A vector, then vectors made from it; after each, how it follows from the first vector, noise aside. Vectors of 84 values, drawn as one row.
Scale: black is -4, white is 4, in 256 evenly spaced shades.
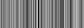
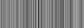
shrunk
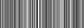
negated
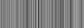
shrunk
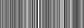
negated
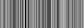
wrapped around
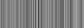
shrunk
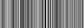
reversed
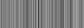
shrunk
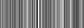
negated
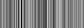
wrapped around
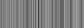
shrunk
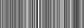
negated
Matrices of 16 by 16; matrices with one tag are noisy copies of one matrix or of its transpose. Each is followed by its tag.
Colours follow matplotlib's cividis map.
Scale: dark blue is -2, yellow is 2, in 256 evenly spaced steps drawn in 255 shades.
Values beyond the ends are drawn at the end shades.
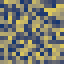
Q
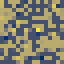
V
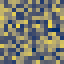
V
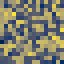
V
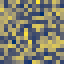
V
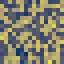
Q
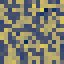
Q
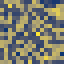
Q
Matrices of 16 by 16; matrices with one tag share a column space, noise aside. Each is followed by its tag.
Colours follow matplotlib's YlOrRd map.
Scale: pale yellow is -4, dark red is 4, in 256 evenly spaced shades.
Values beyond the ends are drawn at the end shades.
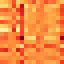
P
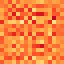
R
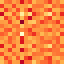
R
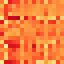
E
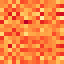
R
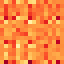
E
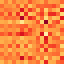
R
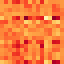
E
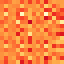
R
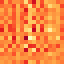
P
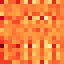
E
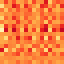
P
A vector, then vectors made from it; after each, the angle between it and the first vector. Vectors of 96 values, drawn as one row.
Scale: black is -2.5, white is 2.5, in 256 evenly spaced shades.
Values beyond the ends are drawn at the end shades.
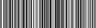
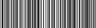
nearly opposite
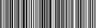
nearly parallel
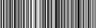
partly aligned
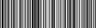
nearly opposite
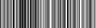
partly opposed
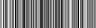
partly aligned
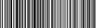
partly opposed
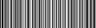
partly opposed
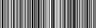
nearly opposite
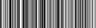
partly aligned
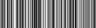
partly opposed
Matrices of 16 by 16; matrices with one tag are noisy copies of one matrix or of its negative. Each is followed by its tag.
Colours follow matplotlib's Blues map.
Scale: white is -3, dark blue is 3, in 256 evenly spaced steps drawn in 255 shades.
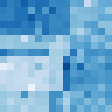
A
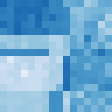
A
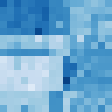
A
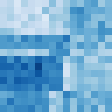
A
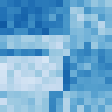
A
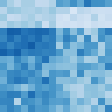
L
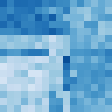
A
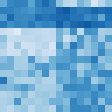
L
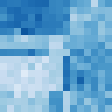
A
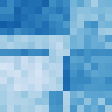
A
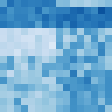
L
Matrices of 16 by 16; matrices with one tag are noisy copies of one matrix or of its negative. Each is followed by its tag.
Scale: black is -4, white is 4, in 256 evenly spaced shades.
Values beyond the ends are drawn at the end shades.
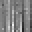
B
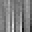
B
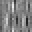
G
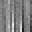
B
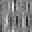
G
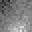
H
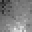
H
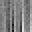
B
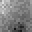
H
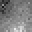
H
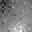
H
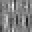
G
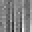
B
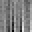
B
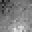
H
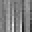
B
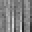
B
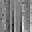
B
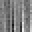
B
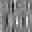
G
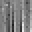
B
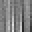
B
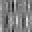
G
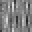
G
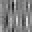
G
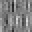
G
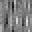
G
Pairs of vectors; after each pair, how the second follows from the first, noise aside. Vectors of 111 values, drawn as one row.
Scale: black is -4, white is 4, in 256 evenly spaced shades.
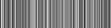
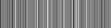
partly zeroed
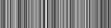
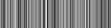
copied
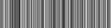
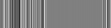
partly zeroed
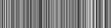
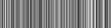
copied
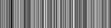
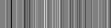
partly zeroed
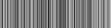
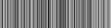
copied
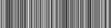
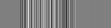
partly zeroed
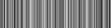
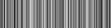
copied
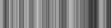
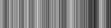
copied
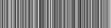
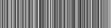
copied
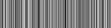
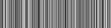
copied
